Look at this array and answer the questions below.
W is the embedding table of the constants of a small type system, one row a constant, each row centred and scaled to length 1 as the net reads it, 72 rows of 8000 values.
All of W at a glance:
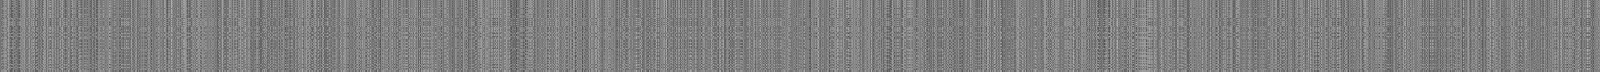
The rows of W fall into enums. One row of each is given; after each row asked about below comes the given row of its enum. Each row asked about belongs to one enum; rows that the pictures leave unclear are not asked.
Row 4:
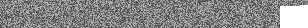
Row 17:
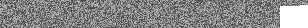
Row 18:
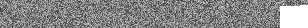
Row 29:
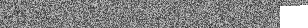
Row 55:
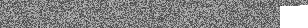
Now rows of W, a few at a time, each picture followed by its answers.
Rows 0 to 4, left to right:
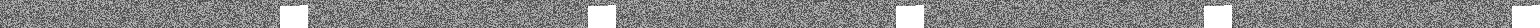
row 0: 4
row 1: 17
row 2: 4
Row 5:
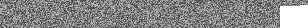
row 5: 17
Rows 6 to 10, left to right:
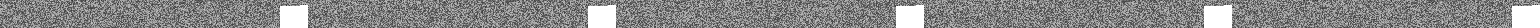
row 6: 17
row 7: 4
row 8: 55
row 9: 4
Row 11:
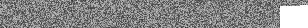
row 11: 17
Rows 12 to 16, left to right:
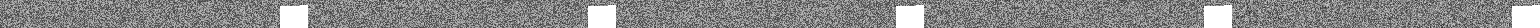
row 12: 4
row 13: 17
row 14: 55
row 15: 17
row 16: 29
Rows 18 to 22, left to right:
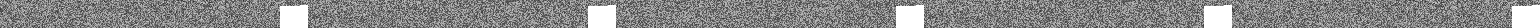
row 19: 4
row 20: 55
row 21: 4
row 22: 18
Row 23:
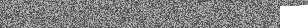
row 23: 4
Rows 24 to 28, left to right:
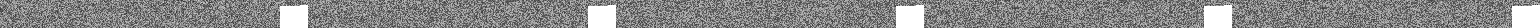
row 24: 18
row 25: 4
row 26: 55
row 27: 17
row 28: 17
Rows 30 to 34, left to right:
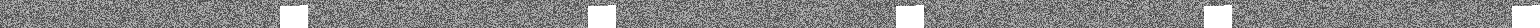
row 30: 4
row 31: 17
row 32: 55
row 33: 18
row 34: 17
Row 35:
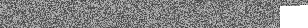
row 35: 17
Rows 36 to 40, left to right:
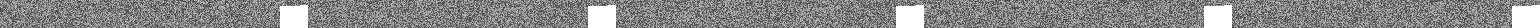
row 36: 18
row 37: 55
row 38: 55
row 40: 4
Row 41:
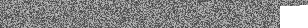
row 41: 4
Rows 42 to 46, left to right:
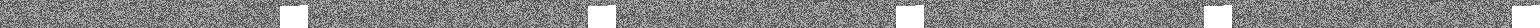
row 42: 55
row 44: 4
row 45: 55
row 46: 4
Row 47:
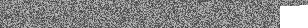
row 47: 4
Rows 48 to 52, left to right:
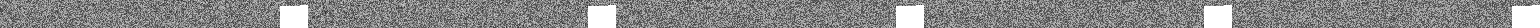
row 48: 18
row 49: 29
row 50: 17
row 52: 55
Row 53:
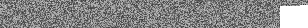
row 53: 17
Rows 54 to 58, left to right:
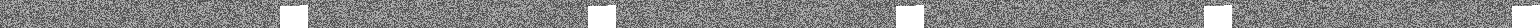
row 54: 4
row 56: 55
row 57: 17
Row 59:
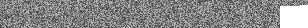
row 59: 4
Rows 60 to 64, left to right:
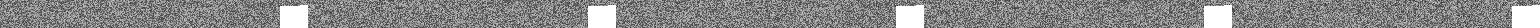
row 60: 55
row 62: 55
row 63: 17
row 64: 18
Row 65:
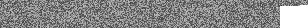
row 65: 55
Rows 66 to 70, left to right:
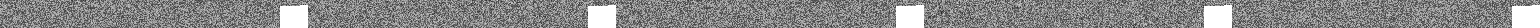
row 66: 17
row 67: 18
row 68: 17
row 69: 29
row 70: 55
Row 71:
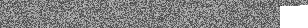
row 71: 55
